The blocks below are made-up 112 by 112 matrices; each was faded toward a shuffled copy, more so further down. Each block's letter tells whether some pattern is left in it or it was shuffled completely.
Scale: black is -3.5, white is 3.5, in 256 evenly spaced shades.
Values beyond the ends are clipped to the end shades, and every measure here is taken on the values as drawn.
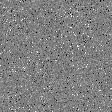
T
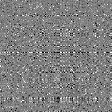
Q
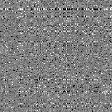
Q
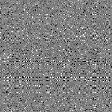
Q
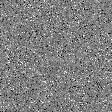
T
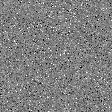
T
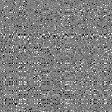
Q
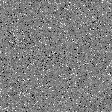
T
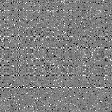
Q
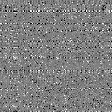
Q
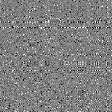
Q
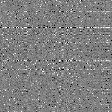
Q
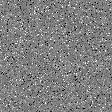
T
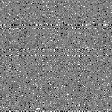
Q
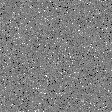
T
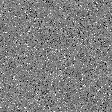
T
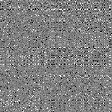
Q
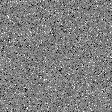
T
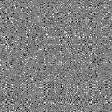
Q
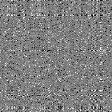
Q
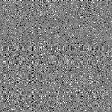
Q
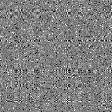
Q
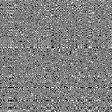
Q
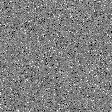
T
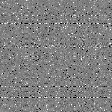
Q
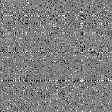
Q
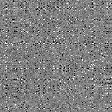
Q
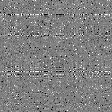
Q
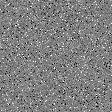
T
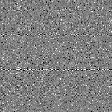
Q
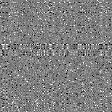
Q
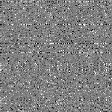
Q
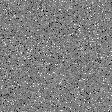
T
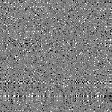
Q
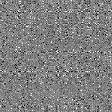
Q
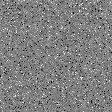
T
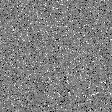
T
